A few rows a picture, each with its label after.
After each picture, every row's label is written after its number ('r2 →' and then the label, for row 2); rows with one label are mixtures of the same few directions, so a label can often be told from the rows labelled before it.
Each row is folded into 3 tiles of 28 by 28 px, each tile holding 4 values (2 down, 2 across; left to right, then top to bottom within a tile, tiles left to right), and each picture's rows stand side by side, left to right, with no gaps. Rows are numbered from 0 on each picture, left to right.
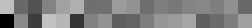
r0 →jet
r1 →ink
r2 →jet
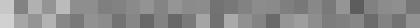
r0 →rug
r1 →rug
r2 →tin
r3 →ink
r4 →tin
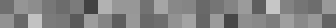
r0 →jet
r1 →tin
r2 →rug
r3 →tin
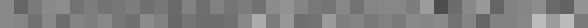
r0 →tin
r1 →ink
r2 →rug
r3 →jet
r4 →tin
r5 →tin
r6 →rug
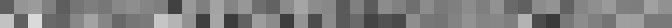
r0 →jet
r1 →jet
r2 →tin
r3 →tin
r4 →rug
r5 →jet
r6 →ink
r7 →ink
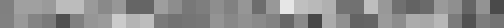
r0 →ink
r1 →rug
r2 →jet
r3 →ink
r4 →ink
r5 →jet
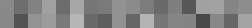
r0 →jet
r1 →rug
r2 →tin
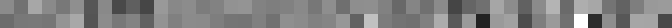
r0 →tin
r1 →rug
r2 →ink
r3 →jet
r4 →jet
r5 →rug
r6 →jet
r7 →jet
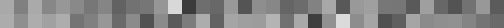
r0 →rug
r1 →rug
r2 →tin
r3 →rug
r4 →jet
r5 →tin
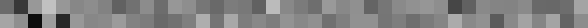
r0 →tin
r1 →tin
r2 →tin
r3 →tin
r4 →ink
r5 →ink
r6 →rug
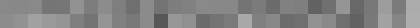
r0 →rug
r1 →jet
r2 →jet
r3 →ink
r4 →jet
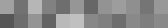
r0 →tin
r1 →tin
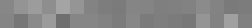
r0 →ink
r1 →tin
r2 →rug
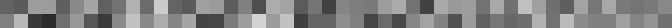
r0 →ink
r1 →jet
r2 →ink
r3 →jet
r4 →rug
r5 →tin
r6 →tin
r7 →tin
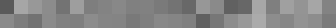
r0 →tin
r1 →jet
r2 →ink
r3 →rug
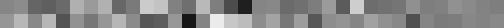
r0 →rug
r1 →ink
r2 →ink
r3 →rug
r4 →tin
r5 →ink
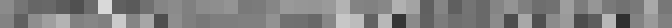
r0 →ink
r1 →tin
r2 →rug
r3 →ink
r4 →rug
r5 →rug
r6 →jet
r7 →jet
